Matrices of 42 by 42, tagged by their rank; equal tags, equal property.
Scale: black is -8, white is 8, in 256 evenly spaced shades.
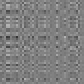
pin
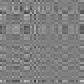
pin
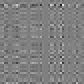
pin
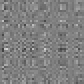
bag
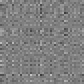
bag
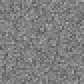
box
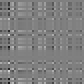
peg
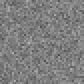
box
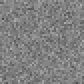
box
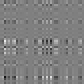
peg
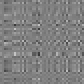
pin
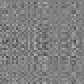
bag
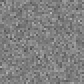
box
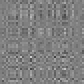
bag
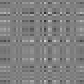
peg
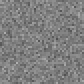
box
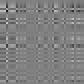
peg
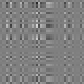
peg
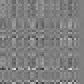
pin
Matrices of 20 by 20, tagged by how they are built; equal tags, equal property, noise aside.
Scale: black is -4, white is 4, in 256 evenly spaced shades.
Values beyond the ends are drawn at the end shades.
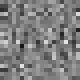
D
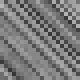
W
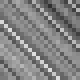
W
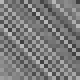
W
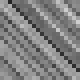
W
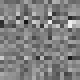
D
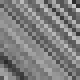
W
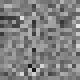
D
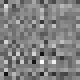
D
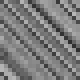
W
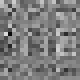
D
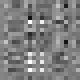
D
